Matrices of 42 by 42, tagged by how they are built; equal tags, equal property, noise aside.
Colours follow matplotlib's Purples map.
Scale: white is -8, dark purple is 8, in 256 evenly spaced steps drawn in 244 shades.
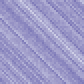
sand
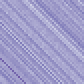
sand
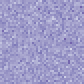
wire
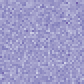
wire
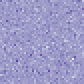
wire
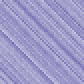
sand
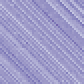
sand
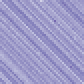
sand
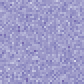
wire
